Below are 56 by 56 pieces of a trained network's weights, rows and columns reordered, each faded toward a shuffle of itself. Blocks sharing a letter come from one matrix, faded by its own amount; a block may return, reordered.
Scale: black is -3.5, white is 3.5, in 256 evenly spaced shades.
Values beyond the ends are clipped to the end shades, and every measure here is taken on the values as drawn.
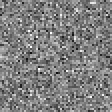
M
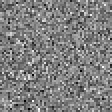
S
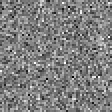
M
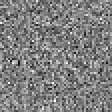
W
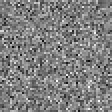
M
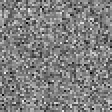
S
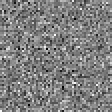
W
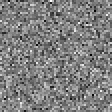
M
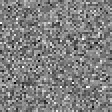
S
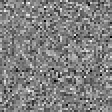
W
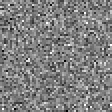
S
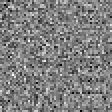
W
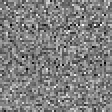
W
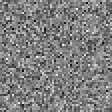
S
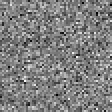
W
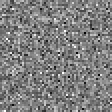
M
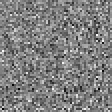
W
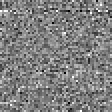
W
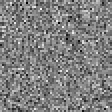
M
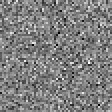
W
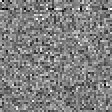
W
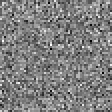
W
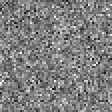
S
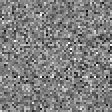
W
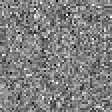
S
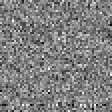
W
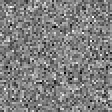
M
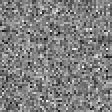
M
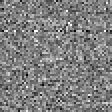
W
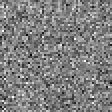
S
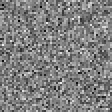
S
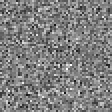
M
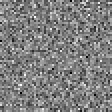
M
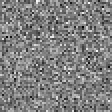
W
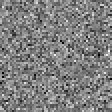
M
